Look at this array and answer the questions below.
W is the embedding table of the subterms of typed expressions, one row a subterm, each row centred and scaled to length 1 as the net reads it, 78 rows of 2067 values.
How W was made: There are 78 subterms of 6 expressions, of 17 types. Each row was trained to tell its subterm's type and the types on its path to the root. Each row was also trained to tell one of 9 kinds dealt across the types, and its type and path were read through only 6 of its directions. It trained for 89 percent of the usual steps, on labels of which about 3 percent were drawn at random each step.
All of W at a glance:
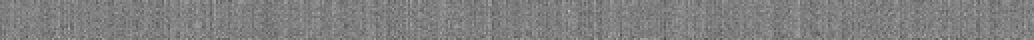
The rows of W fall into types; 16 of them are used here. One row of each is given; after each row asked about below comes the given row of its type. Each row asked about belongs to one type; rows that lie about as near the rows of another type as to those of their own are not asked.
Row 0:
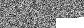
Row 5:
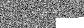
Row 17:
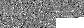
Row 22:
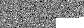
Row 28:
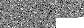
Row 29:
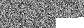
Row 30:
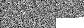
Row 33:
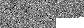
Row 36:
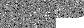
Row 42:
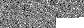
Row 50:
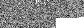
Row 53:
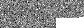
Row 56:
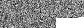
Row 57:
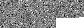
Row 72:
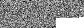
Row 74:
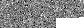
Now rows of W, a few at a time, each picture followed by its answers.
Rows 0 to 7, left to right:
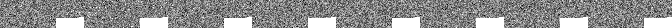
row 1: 50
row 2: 0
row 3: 30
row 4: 0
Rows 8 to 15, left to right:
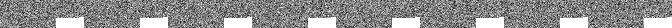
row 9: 72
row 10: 33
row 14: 72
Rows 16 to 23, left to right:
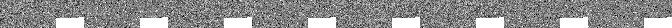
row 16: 30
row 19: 42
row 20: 33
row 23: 42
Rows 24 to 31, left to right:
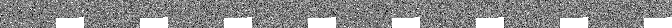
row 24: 5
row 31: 28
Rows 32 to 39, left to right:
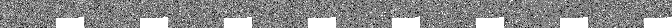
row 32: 56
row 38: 57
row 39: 72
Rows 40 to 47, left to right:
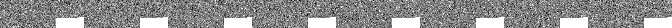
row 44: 22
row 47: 74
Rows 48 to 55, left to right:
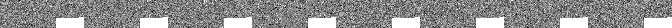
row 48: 33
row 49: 0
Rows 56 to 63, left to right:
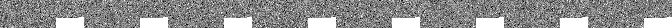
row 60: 22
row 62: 56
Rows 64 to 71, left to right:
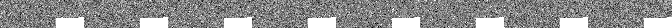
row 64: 29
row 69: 17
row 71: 56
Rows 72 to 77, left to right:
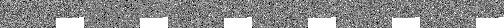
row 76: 30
